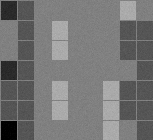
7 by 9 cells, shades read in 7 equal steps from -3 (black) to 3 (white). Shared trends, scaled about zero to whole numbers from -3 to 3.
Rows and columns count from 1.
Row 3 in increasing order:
-1 -1 -1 0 0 0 0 0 1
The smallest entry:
-3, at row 7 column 1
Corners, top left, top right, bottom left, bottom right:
-2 0 -3 -1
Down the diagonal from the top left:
-2 -1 0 0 0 0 1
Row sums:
-2 -2 -2 -4 -2 -2 -4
